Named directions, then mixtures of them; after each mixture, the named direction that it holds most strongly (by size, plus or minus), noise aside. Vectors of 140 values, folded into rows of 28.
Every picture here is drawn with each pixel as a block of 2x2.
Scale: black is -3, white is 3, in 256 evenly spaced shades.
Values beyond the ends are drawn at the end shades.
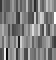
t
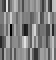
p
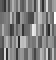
t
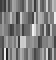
t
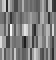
p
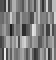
p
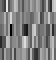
p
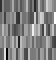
t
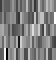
t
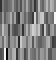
t
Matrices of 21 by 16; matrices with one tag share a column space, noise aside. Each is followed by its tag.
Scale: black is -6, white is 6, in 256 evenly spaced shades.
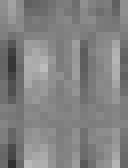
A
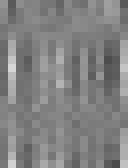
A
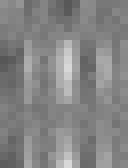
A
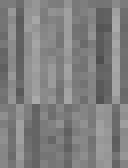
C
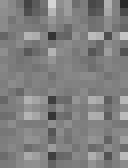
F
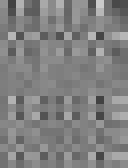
F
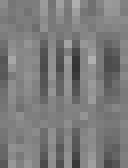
A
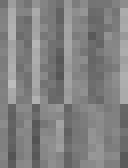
C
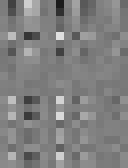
F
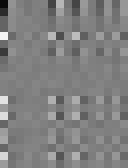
F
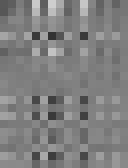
F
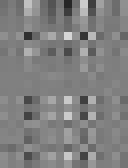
F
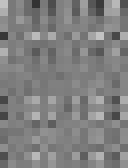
F
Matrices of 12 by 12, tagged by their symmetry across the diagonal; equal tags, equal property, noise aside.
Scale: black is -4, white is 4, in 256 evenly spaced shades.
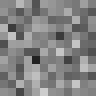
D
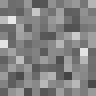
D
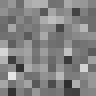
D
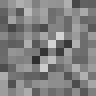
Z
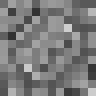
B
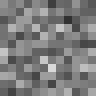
D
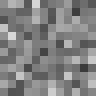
D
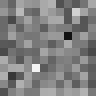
Z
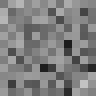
B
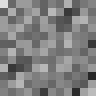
B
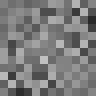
B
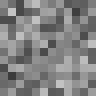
B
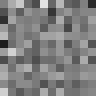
Z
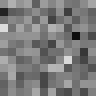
D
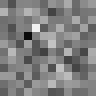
Z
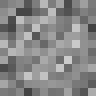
B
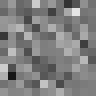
Z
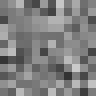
Z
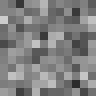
Z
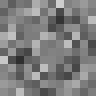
B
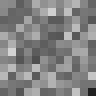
B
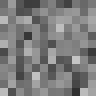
D
